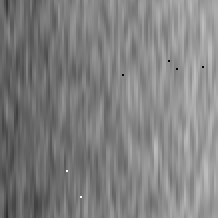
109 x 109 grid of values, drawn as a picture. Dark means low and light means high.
Six lone cells stand out: two far higher and four far lower than their neighbours. Streaks run downward. There is an overall slope up to the right.
